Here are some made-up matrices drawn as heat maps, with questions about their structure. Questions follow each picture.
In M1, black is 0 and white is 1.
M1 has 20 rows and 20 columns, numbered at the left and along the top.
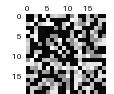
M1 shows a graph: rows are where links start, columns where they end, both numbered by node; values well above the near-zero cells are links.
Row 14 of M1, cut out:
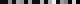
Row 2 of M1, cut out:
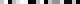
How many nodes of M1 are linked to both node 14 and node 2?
7
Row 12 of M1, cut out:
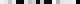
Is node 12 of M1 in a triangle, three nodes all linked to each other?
yes
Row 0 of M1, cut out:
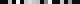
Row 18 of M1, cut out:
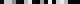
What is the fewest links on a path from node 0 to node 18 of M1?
2
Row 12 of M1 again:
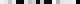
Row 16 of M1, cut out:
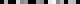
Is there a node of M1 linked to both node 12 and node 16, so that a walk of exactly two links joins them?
yes
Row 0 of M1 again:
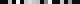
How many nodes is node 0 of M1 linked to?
10
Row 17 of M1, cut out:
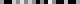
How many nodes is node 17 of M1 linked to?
12
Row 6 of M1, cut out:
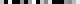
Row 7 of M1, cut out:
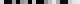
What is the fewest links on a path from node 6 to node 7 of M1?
1
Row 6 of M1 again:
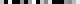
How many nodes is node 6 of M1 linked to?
12
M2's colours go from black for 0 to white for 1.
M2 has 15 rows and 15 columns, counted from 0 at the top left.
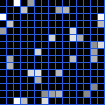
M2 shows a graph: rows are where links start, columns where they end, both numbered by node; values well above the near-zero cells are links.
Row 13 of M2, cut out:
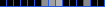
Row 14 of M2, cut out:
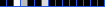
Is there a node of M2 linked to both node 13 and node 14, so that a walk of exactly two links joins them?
yes
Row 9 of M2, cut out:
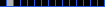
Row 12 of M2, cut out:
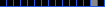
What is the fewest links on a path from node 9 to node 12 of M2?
4
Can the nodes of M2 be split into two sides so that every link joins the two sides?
no
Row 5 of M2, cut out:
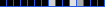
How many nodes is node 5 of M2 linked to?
3
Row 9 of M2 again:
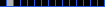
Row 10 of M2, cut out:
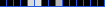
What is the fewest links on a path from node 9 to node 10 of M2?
3
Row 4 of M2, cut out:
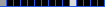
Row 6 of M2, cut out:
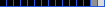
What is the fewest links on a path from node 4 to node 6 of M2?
4
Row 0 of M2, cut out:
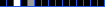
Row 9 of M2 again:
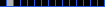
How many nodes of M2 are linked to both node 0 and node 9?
0
